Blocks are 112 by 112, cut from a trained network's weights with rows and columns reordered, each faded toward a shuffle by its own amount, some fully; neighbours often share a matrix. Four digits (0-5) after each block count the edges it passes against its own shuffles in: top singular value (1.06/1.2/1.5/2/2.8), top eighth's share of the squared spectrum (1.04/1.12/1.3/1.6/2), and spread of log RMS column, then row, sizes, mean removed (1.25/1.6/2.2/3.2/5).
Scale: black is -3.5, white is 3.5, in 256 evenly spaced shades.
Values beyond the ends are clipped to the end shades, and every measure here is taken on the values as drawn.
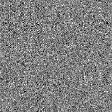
3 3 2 2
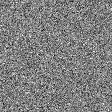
0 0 0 0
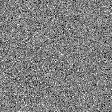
3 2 1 1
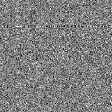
3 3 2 2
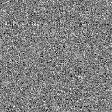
3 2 1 2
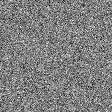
0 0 0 0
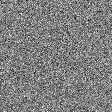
0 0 0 0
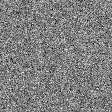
0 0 0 0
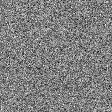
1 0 0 0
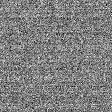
3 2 0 0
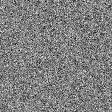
1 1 0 0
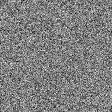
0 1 0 0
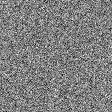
2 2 0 0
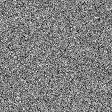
0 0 0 0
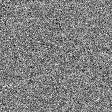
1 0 0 0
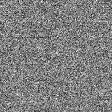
3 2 0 0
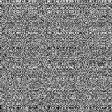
5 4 2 3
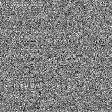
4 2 0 1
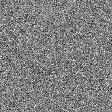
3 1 0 0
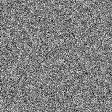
2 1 0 0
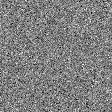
1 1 0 0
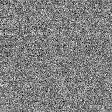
2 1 0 0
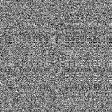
4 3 1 2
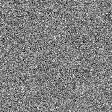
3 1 0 0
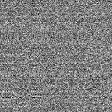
4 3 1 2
